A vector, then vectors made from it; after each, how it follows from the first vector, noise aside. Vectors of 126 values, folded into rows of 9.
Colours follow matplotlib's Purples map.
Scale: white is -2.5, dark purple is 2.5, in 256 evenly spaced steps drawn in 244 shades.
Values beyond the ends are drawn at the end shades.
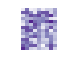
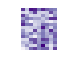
negated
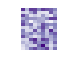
negated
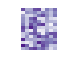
wrapped around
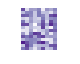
wrapped around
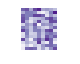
wrapped around
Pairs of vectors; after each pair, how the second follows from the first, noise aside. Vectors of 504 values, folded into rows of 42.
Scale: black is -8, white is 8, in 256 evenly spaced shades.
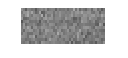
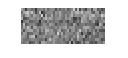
scaled up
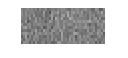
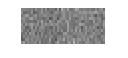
wrapped around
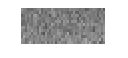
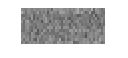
wrapped around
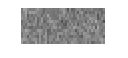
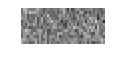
scaled up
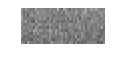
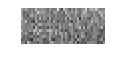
scaled up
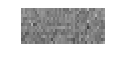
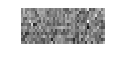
scaled up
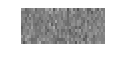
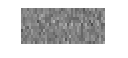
wrapped around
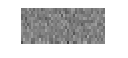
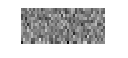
scaled up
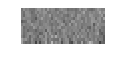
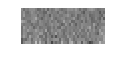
negated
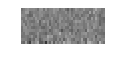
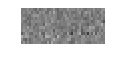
wrapped around
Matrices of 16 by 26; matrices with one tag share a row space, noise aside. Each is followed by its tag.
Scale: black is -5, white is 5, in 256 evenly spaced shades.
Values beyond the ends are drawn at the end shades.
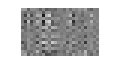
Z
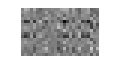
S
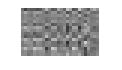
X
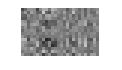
Z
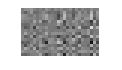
S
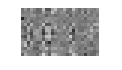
Z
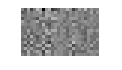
Z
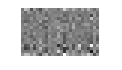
S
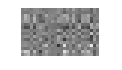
S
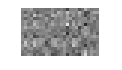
X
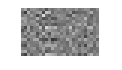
Z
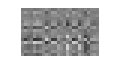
X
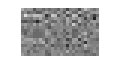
X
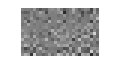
S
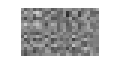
X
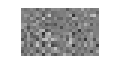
Z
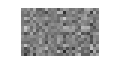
S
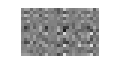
S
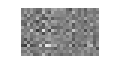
Z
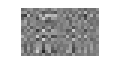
Z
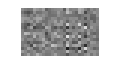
X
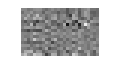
X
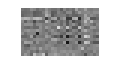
X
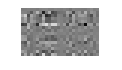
Z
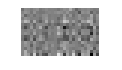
S
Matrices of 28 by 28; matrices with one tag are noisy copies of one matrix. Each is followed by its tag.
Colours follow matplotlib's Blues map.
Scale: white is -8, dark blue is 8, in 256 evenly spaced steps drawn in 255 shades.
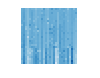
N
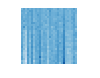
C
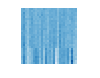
N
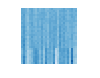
N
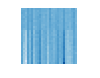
C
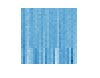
N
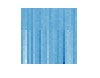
C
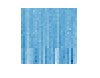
N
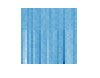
C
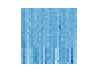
N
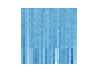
N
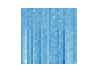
C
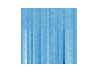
C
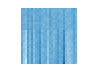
C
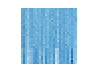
N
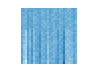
C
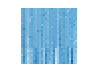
N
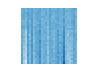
C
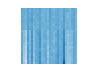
C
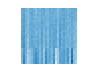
N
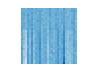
C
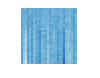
C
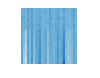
C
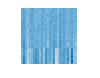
N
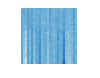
C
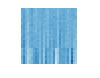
N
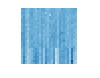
N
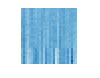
N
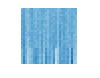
N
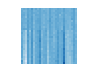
C
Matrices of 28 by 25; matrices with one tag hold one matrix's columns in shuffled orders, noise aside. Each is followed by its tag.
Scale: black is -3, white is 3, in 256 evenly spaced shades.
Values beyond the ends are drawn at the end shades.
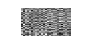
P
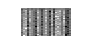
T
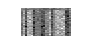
T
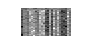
T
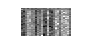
T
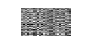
P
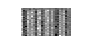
T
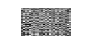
P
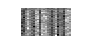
T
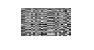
P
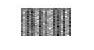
T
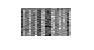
T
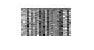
T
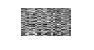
P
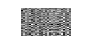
P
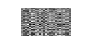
P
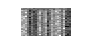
T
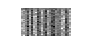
T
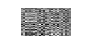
P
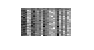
T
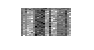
T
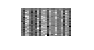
T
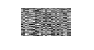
P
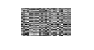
P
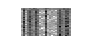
T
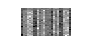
T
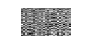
P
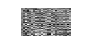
P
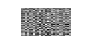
P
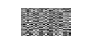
P
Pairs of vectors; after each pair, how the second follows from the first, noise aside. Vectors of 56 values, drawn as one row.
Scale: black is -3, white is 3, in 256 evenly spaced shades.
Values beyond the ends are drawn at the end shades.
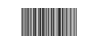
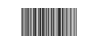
copied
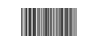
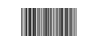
copied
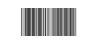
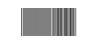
partly zeroed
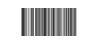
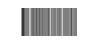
partly zeroed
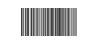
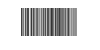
copied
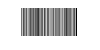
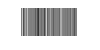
partly zeroed
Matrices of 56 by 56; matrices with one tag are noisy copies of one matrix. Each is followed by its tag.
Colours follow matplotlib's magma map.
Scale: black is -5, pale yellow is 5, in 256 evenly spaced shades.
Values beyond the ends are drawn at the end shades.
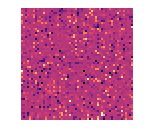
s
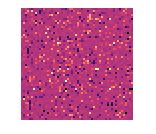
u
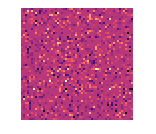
u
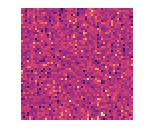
s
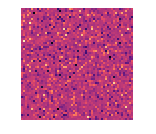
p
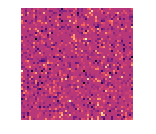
s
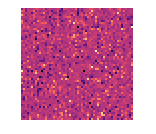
s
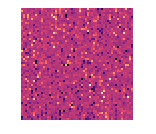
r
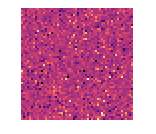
s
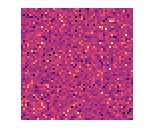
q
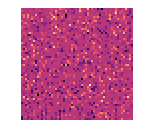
r
